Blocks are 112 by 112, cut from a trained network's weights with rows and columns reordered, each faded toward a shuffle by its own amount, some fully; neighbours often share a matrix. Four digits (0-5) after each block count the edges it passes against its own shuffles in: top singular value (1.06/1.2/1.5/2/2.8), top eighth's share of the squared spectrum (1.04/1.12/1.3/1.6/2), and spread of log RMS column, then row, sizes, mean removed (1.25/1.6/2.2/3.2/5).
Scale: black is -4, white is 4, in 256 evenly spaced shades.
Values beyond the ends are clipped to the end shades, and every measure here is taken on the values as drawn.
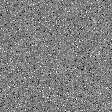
0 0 0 0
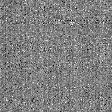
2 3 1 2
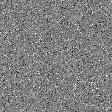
0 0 0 0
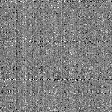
3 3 1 3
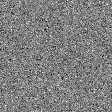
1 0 0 0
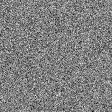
0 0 0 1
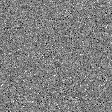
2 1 0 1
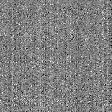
3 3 1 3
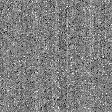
3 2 1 1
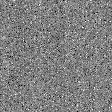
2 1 0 0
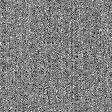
2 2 0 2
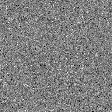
2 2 0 1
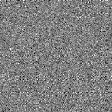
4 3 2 2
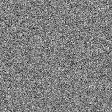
2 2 1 0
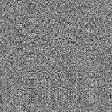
4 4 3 2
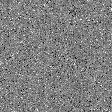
0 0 0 0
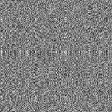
4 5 3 3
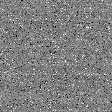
2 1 1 0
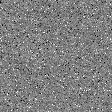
0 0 0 0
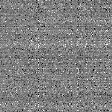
3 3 3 2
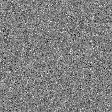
1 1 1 0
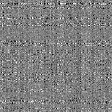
3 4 1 4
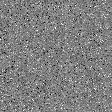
0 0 0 0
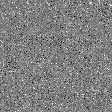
0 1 0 1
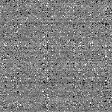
3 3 3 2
